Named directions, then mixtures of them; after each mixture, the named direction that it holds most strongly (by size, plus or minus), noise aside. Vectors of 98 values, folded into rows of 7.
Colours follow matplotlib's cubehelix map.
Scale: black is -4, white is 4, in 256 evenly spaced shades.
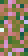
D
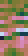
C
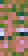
C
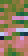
C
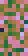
D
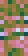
C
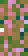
D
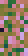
D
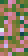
D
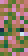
D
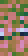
C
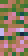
C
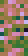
C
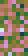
D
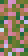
D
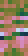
C
